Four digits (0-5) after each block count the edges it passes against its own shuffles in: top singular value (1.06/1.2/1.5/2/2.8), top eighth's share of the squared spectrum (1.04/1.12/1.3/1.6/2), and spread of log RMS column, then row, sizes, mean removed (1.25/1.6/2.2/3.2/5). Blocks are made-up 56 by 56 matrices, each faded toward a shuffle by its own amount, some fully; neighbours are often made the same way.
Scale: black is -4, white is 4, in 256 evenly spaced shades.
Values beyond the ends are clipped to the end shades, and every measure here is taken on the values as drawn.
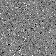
1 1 0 0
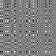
5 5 4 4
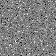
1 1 0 0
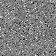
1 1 0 0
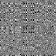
4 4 2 3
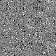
3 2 1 0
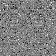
3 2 0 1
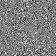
3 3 0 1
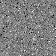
0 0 0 0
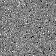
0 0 0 1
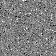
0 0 0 0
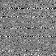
2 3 0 3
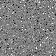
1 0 0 0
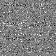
1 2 0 2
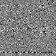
2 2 0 2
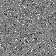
0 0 0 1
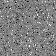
0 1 0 0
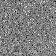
0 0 0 0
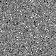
0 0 0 0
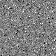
0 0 0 0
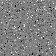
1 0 0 0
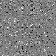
3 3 1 1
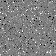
1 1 0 0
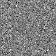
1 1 2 0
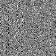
1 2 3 0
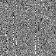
2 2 3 0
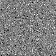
0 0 1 0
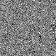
0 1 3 0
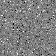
2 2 0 0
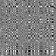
5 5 3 3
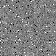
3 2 0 1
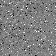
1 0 0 0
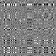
5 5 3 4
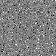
3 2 0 1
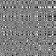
5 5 3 3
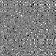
4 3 1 2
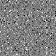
3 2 1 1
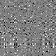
4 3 2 2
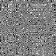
4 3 2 2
